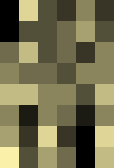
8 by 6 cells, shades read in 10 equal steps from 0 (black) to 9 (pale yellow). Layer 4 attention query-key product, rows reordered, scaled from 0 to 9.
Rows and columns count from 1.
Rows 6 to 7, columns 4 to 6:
4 1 5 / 2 0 8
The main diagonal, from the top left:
0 3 3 3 3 5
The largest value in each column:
9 8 8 5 6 8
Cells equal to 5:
10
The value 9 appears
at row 8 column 1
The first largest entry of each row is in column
2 5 2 1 1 1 3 1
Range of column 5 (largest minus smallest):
6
